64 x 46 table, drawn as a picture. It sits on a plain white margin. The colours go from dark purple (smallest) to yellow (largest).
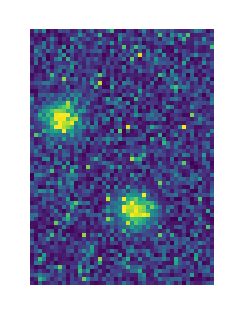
On average the colour sits 20% of the way up the scale. Most values sit low, with a long tail of high ones. There is no overall slope. No single row or column stands out from its neighbours. Two bumps rise from the field.
